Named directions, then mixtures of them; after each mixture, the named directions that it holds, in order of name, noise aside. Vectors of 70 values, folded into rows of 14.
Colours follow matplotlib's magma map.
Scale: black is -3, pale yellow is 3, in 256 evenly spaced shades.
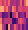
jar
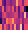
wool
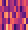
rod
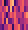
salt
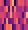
rod, salt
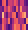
jar, rod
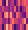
rod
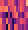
jar, salt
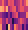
jar, salt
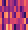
rod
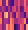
rod, salt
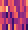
jar, salt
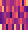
jar, wool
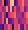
salt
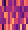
rod, wool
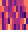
jar, rod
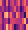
rod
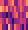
jar, salt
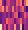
jar, wool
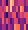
rod, salt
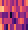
jar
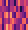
rod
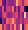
wool
